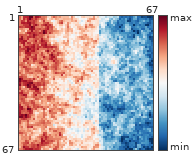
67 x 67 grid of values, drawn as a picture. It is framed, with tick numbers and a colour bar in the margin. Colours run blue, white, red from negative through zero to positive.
Values rise toward the left. No regular stripes run through it. The texture is blotchy. The bottom right is the ninth with the lowest average. The left part is higher, up to a seam about 60% of the way across.
